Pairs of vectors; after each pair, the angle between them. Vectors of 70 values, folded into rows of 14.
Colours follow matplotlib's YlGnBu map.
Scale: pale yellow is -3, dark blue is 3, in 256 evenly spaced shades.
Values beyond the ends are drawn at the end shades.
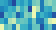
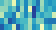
nearly opposite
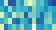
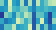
partly opposed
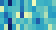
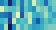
nearly parallel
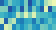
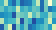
partly aligned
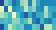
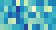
orthogonal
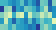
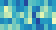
partly aligned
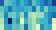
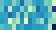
partly opposed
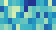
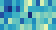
partly opposed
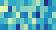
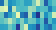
nearly parallel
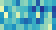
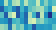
partly opposed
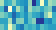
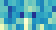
orthogonal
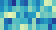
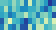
partly opposed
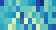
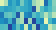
nearly opposite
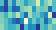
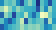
partly opposed
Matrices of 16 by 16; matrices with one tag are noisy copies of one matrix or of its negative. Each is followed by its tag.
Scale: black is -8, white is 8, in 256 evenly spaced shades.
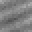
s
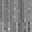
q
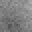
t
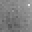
t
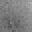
t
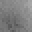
t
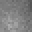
t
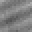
s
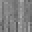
q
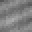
s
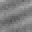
s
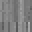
q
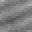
s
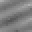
s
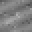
s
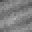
s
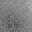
t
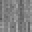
q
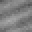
s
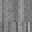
q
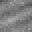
s
